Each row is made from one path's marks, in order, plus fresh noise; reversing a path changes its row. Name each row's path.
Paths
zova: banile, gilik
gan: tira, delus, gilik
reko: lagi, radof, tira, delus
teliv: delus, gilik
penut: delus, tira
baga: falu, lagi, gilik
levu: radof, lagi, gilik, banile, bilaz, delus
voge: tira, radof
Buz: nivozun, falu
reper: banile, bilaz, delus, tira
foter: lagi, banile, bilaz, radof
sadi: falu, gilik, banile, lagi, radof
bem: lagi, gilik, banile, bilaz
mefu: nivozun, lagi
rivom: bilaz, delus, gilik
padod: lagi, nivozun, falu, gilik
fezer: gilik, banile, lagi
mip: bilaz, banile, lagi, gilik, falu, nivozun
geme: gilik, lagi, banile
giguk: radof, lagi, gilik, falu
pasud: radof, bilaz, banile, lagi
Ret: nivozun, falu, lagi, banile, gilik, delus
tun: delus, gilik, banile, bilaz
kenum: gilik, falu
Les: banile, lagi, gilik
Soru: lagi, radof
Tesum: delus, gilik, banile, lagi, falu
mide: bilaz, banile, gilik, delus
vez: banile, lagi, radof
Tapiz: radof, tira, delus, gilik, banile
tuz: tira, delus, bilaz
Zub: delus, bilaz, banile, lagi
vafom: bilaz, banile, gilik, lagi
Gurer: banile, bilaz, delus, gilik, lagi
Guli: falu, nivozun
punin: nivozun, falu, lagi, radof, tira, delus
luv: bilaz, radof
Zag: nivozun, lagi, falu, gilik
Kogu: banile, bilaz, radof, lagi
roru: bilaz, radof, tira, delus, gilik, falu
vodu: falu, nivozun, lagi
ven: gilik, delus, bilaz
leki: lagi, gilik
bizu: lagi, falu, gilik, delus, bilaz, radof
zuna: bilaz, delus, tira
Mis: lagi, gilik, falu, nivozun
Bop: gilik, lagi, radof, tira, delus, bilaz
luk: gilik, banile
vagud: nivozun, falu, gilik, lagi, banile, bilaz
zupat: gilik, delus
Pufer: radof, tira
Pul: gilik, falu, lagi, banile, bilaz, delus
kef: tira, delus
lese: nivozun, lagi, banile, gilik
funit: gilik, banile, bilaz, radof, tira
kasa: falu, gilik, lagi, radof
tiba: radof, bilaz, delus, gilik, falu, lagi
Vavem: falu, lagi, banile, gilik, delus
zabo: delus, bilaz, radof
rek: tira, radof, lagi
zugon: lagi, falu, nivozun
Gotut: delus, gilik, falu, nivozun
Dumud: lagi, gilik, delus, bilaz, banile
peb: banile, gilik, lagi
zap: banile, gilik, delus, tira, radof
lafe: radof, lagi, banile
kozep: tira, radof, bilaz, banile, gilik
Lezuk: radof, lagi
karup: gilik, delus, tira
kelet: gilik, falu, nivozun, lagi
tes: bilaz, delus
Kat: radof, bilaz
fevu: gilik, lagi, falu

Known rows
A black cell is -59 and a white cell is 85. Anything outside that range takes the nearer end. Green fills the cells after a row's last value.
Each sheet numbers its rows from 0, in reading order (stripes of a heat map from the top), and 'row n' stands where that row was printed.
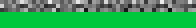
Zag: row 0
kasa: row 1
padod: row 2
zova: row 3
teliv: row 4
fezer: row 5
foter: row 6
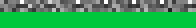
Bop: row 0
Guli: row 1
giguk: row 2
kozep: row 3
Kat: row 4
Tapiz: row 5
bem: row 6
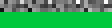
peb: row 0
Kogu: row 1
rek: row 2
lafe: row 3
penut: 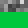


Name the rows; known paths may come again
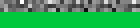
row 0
Tapiz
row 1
padod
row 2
zap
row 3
peb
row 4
bem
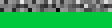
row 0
fezer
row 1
Gurer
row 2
Les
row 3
punin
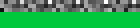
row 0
Kogu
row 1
roru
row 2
luv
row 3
giguk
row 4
funit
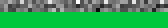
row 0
penut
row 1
bizu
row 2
Pufer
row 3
karup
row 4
tuz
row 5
Pul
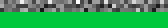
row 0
Mis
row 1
kenum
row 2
kozep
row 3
vafom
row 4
vodu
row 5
tun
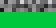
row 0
zova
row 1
Tesum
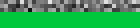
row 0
zuna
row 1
foter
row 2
Zub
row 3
mefu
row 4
Ret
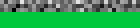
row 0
ven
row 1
teliv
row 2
zugon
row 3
tes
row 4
reper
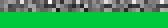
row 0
kef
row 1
Kat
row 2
mip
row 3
lese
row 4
kelet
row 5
leki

